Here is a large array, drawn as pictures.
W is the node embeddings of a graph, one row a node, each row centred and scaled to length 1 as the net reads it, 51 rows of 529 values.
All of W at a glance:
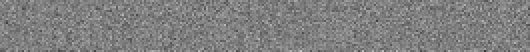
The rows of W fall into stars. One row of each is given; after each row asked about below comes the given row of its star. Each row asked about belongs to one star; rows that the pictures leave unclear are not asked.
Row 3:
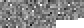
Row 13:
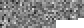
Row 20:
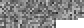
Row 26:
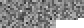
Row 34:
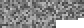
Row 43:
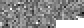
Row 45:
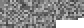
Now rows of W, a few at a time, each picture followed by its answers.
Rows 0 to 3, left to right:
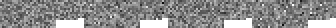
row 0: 26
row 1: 34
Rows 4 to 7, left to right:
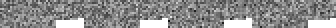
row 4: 34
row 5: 26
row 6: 20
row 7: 45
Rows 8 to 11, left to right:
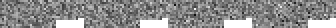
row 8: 13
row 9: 20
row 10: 20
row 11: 26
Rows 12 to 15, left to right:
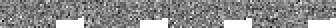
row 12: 45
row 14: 13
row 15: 13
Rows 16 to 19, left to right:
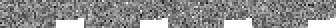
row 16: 20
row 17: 34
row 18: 26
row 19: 3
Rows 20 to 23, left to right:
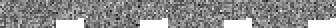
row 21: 20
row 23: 13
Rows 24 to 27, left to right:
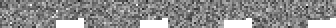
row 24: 34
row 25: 43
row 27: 43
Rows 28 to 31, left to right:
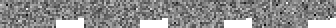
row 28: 20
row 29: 13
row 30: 34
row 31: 43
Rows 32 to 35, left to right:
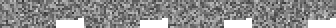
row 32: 45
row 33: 3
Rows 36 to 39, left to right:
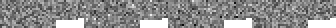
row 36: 13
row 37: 45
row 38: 45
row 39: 43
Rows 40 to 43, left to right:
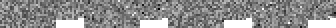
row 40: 20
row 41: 3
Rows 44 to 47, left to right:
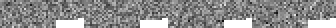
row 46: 13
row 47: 26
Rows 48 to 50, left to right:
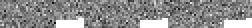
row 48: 20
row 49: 13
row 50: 26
